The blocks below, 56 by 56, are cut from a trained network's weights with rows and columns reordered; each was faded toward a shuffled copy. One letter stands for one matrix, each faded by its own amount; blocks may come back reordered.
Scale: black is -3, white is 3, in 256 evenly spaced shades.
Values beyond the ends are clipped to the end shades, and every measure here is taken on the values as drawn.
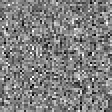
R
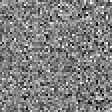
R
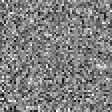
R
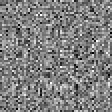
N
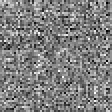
N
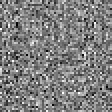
N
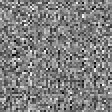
N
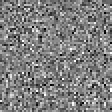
R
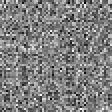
N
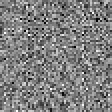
N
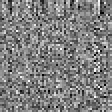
N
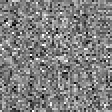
R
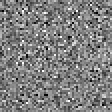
R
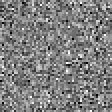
R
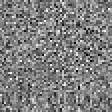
N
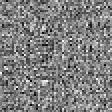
N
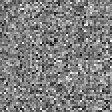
R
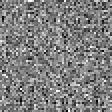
N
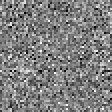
R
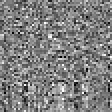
N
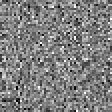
R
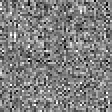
R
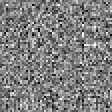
N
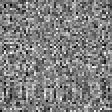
N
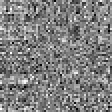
N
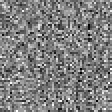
N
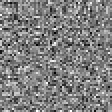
N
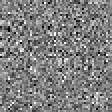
R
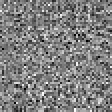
N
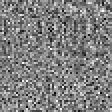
N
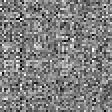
N
